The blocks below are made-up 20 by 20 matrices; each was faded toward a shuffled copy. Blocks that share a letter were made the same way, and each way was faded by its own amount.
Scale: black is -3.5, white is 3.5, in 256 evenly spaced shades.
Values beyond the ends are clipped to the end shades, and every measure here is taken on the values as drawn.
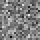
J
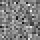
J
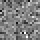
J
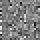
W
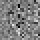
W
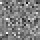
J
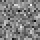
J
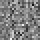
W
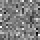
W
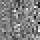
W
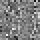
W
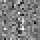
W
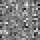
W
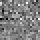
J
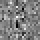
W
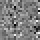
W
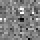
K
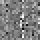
W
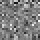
K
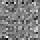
K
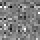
K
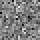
J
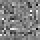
K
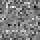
J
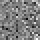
W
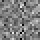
K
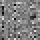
W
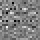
K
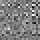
K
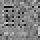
K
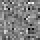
K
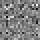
K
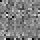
K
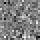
J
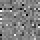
K
